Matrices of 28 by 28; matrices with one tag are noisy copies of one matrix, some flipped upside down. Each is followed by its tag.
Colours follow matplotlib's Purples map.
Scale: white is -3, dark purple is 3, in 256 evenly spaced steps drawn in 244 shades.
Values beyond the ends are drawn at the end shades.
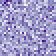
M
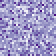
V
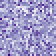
V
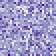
V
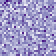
M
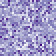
V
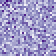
M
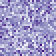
V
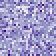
V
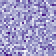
M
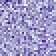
M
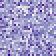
V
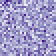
M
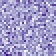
M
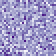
M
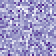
V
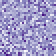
M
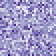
V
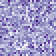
V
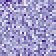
M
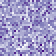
V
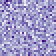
M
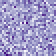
M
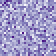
M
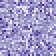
V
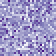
V
